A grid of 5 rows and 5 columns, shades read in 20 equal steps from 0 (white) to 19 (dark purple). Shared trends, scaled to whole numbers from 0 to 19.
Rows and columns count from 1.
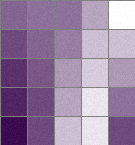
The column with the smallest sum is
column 4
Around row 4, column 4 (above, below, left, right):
4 2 7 11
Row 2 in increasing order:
5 5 10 12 14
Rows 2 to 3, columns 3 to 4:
10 5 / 8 4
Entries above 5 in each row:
4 3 4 4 3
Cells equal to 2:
2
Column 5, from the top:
0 5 8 11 14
